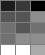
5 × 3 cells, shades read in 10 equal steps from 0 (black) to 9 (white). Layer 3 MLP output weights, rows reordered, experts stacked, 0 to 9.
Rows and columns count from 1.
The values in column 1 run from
1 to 9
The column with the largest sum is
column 2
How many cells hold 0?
1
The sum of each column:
21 22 20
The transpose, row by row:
1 3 4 4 9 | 2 3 3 5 9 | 0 5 4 5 6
